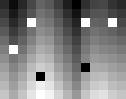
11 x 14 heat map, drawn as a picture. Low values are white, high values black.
The middle right is the smoothest part. The ninth with the highest average is the top middle. The field climbs toward the top. Six lone cells stand out: two far higher and four far lower than their neighbours.
